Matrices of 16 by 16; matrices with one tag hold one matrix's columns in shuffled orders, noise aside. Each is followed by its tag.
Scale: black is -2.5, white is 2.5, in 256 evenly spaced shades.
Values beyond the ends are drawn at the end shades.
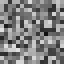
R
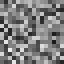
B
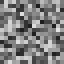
R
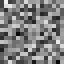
B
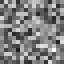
B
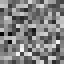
B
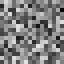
R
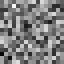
R
